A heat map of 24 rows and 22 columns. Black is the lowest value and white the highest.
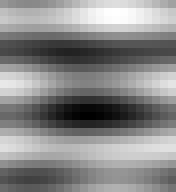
The ninth with the lowest average is the centre. There are no lone odd cells. Stripes running across repeat 3 times from top to bottom.
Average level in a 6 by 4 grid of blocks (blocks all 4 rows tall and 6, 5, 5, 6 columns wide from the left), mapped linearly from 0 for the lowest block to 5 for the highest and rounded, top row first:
3454 | 1112 | 4224 | 2002 | 4334 | 2233
